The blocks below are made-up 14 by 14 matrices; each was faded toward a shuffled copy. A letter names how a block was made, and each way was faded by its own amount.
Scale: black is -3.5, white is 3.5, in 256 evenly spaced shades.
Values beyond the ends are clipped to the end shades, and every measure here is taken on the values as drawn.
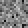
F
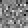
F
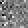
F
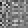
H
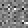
H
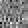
H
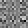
H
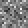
F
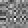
H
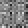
H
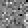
F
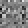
H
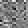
H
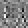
H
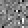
F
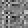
H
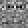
H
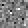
F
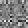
H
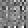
H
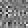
H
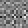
H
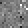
F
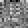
H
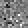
F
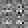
H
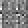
H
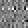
H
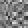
H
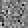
F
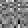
H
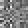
H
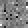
F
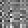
H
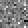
F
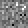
F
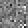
F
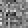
H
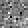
F
